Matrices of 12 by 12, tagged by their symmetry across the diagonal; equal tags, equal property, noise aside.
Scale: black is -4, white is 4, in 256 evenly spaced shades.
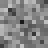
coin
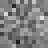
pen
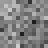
coin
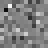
pen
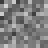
coin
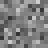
pen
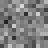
pen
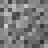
coin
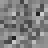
coin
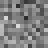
pen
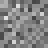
coin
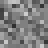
pen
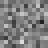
pen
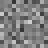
pen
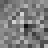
coin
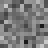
coin
